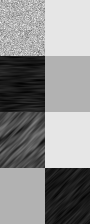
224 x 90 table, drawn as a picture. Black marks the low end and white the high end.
The table splits into 4 rows of 2 panels. Panel 1,1: high, fine-grained. Panel 1,2: very high, flat. Panel 2,1: very low, streaked across, faint in contrast. Panel 2,2: high, flat. Panel 3,1: low, slanting up to the right. Panel 3,2: very high, flat. Panel 4,1: high, flat. Panel 4,2: very low, slanting up to the right, faint in contrast.
